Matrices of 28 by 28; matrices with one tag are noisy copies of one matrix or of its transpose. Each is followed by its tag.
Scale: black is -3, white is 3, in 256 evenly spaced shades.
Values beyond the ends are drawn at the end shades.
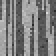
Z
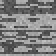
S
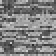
S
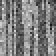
Z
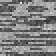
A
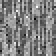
A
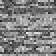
S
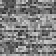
S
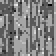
S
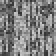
S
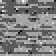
S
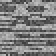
A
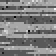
Z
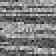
Z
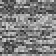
S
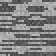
A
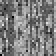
S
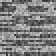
A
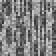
A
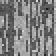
S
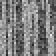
Z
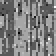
S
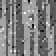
Z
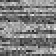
Z
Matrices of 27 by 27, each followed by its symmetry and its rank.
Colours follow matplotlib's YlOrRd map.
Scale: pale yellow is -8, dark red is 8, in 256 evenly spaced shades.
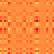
neither, rank one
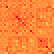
symmetric, rank five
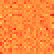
neither, rank five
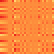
neither, rank one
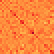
symmetric, rank five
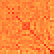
symmetric, rank five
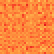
neither, rank five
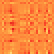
neither, rank two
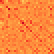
symmetric, rank five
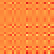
neither, rank one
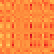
neither, rank two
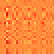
neither, rank two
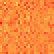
neither, rank five
